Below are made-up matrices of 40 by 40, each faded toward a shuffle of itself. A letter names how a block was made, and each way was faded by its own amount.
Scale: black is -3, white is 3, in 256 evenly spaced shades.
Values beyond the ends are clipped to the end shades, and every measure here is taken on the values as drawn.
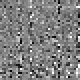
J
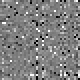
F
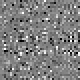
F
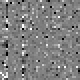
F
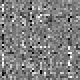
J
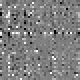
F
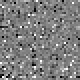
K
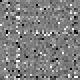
F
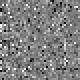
K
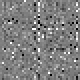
F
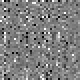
F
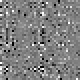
F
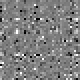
F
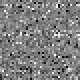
K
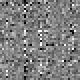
J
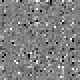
K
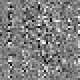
J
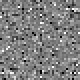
K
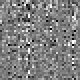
J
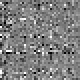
J
